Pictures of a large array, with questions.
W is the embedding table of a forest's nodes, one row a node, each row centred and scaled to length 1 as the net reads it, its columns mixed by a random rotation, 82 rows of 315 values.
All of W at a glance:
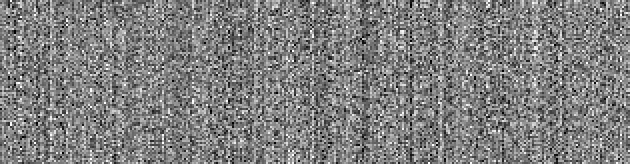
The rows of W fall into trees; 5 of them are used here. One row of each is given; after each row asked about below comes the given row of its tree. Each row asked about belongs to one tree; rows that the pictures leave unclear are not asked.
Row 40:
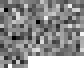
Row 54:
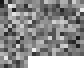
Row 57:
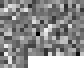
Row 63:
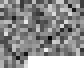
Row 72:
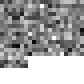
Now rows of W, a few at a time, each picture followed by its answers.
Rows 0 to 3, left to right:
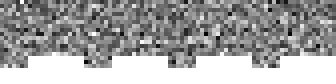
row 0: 57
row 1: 57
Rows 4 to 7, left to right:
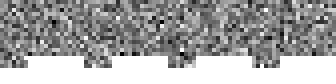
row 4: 40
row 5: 40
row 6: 63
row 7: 40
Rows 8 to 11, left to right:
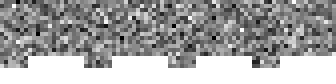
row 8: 57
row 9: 40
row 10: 54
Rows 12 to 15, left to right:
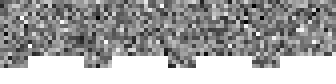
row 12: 54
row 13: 63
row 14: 40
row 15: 57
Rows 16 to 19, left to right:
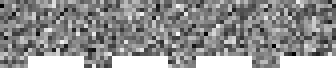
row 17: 40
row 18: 57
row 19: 54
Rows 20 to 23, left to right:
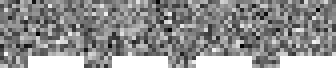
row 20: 57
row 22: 63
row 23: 57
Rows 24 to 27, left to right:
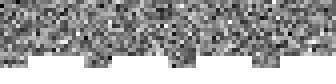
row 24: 57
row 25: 63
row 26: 54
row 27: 57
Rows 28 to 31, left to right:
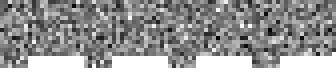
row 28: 40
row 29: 40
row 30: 63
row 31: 57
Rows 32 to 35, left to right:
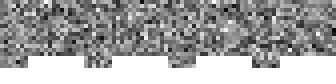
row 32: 54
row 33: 40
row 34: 54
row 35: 72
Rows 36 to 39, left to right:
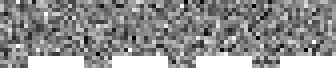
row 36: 40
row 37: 63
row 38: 57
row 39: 57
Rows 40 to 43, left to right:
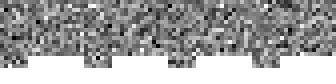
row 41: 57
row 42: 57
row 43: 57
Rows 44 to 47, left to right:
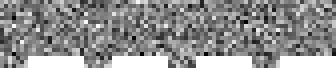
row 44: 63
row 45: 63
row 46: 40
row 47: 63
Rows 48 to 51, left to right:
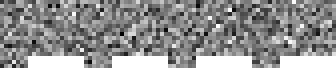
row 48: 72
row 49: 57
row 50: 57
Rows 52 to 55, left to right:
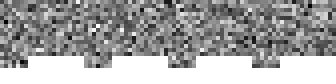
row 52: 40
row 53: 63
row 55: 72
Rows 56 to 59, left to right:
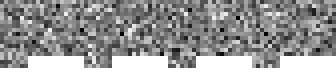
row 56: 72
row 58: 40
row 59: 54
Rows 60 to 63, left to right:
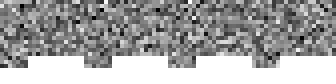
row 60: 40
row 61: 57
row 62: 57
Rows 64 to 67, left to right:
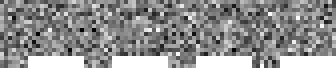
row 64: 72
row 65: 54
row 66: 54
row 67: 40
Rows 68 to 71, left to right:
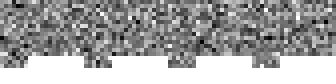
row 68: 63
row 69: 40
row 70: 72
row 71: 40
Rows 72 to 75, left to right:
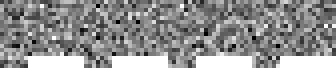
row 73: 40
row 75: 63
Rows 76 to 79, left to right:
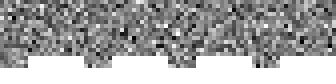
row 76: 72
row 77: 63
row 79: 63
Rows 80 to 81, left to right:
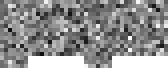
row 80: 54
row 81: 63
